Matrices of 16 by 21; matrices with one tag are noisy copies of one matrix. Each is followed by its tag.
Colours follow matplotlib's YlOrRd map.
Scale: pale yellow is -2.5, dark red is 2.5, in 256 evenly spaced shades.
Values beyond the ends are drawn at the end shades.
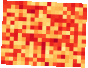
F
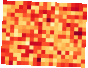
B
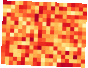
B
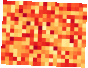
B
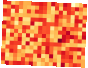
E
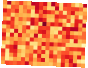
E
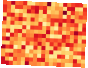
F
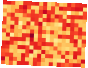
B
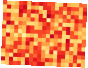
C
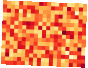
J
